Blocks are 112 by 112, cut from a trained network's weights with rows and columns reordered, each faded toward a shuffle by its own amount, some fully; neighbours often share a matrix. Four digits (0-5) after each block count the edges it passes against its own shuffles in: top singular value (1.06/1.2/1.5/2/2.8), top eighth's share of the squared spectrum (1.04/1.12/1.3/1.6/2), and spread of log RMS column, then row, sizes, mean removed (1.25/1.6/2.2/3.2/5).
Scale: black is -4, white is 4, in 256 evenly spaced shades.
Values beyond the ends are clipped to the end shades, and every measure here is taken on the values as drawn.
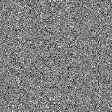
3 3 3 1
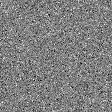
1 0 0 0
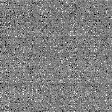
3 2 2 0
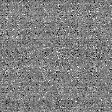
3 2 3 0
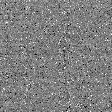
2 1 1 0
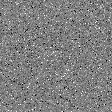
0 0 0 0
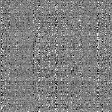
3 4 4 1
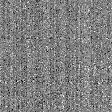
3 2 0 2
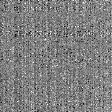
4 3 0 3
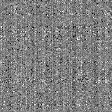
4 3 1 3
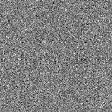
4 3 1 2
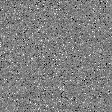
1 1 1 0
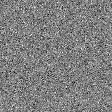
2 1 0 0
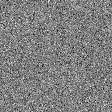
0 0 0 0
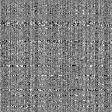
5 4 1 4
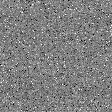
1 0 0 0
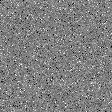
0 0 0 0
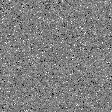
0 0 0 0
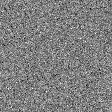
0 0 0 0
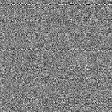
4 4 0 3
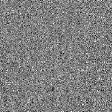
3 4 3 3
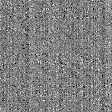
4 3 0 3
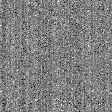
3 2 0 1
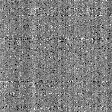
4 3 0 3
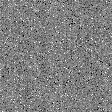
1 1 0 0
